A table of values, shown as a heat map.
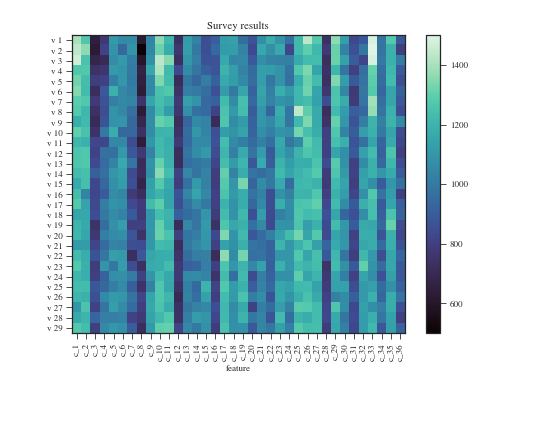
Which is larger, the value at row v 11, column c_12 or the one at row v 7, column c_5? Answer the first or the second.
the second
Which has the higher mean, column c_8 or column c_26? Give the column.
c_26
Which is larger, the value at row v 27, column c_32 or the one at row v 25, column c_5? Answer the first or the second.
the first
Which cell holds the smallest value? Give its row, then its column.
v 2, c_8
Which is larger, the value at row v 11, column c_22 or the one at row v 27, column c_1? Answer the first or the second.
the second
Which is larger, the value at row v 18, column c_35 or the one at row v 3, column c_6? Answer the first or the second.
the first
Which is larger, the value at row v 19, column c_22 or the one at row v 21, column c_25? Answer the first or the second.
the second
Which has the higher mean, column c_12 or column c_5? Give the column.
c_5
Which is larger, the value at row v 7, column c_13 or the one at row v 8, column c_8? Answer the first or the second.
the first
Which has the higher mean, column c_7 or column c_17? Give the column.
c_17
